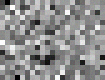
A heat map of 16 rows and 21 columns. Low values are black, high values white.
There is no overall slope. The halves do not mirror each other. There are no regular stripes.
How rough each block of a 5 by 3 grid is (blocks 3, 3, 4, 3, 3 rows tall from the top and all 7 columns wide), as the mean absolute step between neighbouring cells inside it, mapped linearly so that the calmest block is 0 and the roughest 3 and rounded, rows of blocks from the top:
310 / 110 / 110 / 111 / 220
